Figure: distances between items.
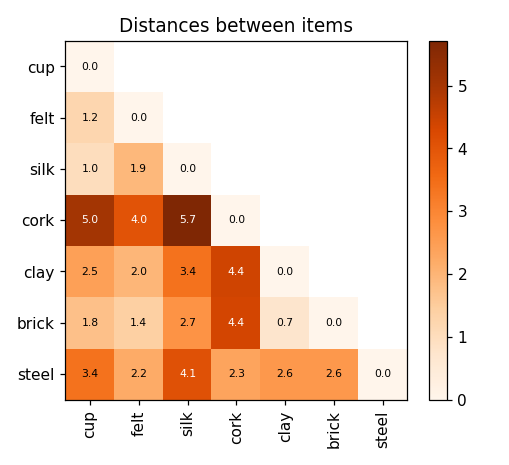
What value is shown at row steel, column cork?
2.3
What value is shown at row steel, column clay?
2.6
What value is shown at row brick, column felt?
1.4
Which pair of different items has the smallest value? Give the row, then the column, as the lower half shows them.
brick, clay
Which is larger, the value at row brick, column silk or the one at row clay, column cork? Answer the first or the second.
the second
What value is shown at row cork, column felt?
4.0
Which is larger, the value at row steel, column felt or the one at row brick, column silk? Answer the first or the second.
the second
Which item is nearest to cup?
silk
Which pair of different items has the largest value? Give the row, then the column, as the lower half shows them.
cork, silk
